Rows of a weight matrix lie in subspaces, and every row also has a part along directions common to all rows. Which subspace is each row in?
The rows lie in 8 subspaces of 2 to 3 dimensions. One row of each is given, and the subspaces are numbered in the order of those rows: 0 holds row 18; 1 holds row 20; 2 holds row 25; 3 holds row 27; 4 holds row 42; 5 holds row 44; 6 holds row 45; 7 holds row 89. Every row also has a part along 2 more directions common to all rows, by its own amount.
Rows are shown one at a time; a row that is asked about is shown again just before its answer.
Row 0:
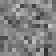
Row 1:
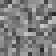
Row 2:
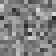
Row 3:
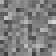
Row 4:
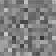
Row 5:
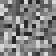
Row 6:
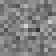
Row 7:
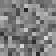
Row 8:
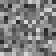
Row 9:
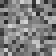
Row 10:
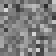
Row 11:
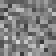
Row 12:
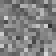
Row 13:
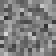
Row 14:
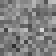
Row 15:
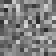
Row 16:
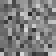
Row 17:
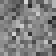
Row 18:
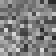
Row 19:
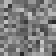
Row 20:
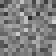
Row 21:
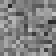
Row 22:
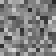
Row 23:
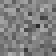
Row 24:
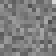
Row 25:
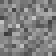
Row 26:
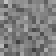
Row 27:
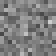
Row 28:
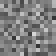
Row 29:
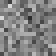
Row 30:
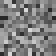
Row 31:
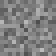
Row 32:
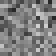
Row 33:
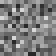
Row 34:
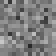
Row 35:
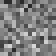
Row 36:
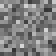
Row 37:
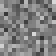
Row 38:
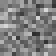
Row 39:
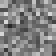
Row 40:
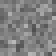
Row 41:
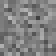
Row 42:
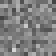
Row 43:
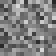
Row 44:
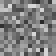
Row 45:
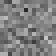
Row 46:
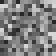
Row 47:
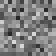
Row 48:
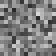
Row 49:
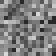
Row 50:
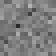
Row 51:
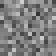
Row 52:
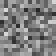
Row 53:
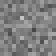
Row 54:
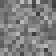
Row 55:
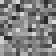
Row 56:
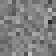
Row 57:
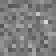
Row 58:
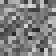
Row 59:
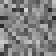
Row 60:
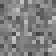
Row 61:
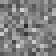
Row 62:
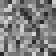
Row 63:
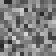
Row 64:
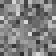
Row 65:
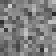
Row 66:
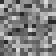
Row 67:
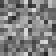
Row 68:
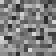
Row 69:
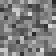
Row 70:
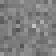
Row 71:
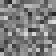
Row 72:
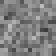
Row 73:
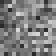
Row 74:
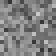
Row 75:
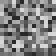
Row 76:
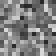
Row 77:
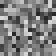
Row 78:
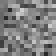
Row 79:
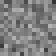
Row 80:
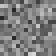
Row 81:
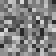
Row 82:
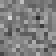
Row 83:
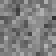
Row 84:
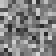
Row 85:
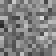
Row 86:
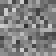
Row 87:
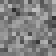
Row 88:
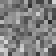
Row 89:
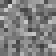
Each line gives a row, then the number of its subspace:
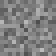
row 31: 2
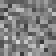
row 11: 6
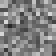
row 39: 1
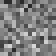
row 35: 6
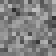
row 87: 5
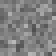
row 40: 4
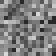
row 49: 1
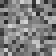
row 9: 1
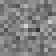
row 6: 5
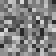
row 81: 0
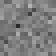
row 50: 5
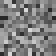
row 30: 6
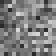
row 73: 3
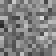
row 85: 4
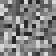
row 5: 2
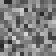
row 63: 6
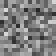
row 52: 2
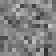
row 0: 3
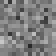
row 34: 2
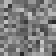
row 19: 1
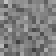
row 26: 6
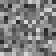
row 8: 7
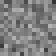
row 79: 6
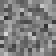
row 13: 1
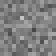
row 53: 5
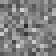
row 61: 4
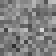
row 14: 0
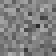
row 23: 3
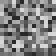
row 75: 4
